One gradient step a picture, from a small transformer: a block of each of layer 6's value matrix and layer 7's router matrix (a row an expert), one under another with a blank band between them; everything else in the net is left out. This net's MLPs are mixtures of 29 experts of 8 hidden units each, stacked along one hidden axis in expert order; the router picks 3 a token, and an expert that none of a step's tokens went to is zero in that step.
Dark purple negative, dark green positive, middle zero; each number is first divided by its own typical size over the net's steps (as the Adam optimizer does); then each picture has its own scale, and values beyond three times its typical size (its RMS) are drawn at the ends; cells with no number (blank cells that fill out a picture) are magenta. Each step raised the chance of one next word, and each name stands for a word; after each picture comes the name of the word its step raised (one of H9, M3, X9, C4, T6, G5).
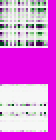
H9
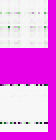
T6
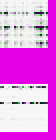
T6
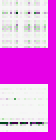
T6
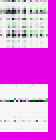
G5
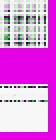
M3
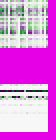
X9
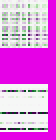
M3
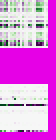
H9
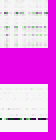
T6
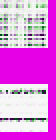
M3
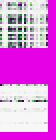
M3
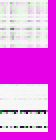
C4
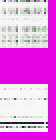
G5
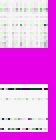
H9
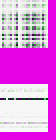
M3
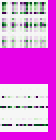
H9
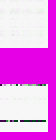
G5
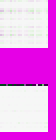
G5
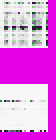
T6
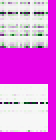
T6
